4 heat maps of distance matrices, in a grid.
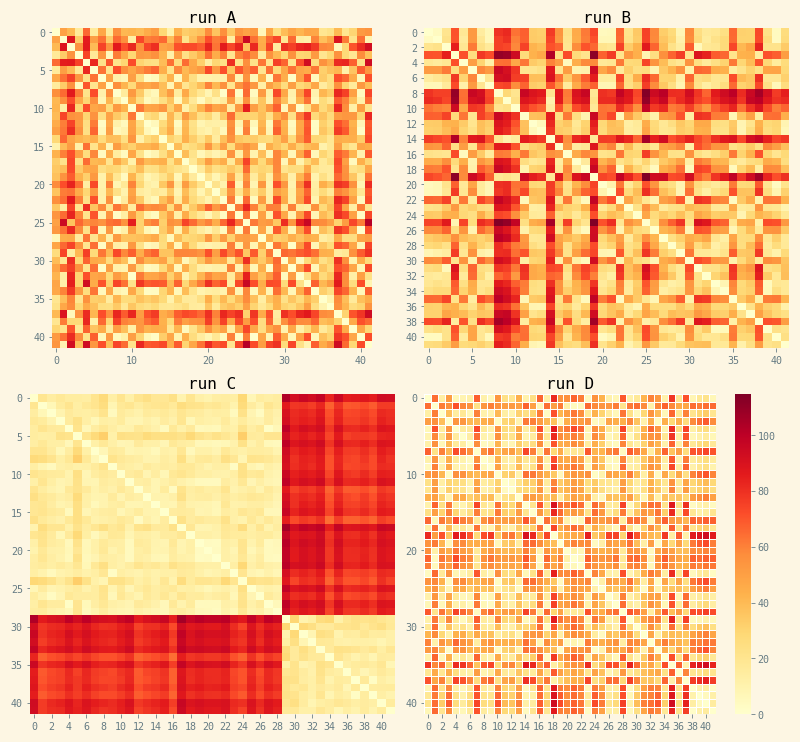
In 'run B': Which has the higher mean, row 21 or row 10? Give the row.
10
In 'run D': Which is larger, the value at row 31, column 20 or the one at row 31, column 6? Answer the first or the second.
the first
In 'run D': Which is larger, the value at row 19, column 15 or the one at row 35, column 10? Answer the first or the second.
the first
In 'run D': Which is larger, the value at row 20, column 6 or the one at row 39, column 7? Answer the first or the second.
the second
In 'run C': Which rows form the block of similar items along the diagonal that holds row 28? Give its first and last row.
0 to 28
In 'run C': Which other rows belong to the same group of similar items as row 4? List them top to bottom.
0, 1, 2, 3, 5, 6, 7, 8, 9, 10, 11, 12, 13, 14, 15, 16, 17, 18, 19, 20, 21, 22, 23, 24, 25, 26, 27, 28
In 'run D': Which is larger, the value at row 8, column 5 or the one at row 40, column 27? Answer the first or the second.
the second
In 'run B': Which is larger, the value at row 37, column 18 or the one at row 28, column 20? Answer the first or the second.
the first
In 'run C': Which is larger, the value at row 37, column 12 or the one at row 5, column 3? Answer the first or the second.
the first
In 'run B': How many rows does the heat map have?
42
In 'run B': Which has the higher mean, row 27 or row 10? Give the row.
10
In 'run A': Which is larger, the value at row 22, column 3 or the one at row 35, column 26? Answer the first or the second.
the first
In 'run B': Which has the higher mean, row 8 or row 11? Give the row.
8
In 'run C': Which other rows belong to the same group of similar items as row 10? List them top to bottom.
0, 1, 2, 3, 4, 5, 6, 7, 8, 9, 11, 12, 13, 14, 15, 16, 17, 18, 19, 20, 21, 22, 23, 24, 25, 26, 27, 28
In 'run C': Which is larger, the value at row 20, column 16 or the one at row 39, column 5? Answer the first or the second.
the second
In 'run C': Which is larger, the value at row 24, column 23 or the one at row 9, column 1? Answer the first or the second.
the first
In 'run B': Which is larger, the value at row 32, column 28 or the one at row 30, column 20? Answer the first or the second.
the second
